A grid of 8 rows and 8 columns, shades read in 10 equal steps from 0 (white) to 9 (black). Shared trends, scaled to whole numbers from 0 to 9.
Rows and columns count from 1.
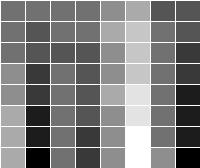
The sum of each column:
32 56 41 48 30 11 40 59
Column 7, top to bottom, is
6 5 5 5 5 5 5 4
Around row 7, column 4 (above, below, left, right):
6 7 5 4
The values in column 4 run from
5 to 7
